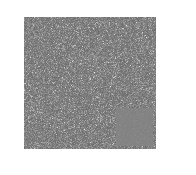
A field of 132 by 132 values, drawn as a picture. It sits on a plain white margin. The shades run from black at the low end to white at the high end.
Odd patch: calmer, in the bottom right. Grain: fine. Calmest part: bottom right. Average level on the scale: 50%.
